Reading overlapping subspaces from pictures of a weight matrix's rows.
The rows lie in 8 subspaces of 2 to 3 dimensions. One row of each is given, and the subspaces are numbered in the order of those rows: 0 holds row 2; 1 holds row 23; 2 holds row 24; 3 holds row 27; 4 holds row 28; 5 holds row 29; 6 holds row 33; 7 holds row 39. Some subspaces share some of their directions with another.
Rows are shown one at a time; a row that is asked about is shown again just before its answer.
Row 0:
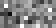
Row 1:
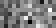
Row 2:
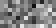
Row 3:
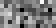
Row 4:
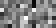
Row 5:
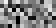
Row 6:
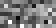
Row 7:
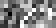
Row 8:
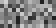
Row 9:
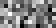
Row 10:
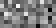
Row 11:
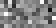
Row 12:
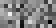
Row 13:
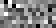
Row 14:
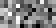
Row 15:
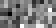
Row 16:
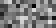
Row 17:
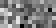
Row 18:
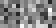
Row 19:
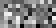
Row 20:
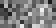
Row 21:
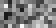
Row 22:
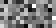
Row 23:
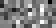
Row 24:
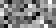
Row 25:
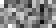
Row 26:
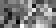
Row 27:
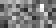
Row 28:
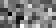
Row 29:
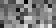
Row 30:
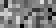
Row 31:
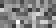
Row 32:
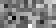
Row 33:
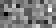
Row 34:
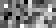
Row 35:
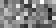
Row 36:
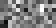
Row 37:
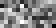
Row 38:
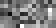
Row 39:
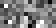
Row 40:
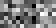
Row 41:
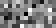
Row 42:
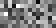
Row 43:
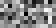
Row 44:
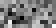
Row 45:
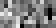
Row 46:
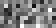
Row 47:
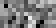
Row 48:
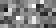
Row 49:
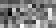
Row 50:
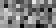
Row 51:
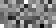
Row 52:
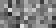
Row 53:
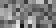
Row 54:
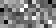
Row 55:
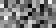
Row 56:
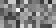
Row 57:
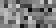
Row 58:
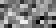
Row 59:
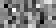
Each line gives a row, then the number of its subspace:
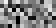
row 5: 3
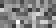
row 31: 1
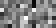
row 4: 2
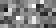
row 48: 0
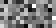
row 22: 5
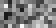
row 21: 2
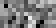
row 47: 7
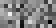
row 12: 5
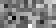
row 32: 7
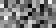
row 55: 1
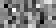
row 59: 7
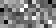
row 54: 2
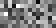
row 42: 6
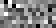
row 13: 6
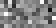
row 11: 6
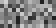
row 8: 3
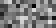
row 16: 2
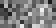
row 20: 1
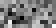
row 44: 2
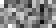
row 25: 1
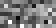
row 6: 0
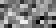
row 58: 2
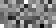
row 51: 5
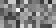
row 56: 5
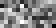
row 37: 2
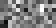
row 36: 3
